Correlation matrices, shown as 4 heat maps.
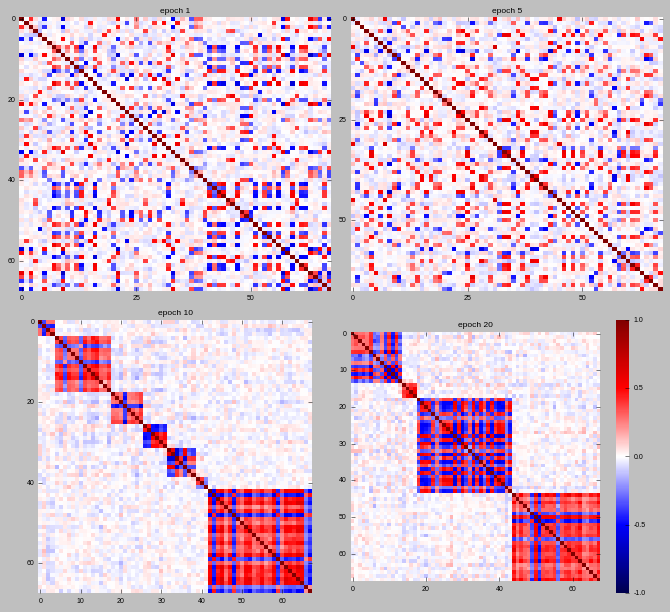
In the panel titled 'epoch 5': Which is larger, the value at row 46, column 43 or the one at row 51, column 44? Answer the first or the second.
the first
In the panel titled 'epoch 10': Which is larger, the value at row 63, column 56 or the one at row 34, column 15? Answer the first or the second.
the first
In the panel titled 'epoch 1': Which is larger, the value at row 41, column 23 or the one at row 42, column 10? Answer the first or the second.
the second
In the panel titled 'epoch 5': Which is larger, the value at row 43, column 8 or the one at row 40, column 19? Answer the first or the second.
the second
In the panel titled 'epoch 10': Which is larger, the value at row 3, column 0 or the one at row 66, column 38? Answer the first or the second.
the first
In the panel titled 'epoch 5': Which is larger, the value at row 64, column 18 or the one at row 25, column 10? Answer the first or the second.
the first
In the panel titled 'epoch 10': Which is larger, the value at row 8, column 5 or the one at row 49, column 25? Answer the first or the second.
the first
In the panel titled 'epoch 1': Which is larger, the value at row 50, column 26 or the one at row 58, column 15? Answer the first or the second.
the second
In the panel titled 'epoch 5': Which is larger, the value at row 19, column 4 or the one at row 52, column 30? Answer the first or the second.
the first
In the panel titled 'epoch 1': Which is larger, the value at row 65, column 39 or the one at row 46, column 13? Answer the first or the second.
the second
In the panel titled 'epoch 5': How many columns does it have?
68
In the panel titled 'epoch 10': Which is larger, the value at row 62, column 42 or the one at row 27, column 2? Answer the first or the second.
the first
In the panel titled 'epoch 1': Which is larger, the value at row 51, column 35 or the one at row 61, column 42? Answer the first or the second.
the second
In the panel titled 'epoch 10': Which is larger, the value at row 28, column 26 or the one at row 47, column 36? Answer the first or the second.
the second
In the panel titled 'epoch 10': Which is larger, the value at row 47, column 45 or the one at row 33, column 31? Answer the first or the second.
the first
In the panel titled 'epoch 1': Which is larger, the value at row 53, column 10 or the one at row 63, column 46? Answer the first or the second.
the second
